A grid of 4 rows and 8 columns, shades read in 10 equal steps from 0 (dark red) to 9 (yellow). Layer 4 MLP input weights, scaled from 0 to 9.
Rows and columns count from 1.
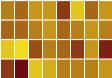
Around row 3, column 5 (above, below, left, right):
4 5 5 2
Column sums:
19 17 22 24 15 20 21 18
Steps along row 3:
up down up down down up down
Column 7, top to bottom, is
4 6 6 5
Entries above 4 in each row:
5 5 4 6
